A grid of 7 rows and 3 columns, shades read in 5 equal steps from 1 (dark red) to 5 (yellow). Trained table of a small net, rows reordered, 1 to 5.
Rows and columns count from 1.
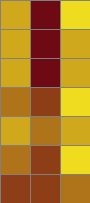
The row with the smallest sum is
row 7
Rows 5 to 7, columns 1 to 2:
4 3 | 3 2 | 2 2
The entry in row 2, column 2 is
1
